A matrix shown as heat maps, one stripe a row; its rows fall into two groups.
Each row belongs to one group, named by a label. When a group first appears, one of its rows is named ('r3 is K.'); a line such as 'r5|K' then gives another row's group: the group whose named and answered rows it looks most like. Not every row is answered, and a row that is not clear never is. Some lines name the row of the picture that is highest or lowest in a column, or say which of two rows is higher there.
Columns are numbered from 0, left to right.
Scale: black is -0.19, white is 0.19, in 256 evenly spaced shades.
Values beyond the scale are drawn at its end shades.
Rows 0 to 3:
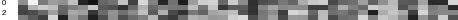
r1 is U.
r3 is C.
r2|C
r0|C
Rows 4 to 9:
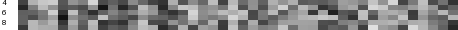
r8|U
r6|C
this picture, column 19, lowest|7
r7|C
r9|U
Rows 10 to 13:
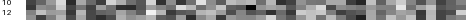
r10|C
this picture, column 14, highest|10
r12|C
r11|U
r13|C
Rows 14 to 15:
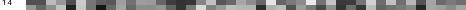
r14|C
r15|C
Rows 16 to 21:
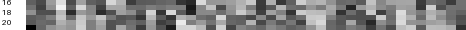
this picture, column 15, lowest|16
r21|U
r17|C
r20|U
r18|C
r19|U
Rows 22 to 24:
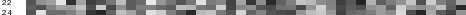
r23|U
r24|C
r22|C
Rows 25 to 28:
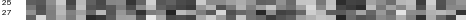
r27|U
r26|C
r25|C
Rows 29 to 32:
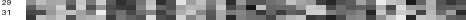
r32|U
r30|U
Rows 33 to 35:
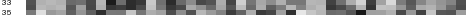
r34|U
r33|U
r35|C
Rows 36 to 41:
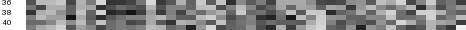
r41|C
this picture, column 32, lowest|37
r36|U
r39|C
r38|U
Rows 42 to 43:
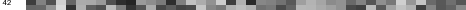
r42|U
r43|C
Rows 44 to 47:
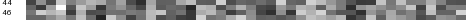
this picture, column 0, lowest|44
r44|U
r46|C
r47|C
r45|C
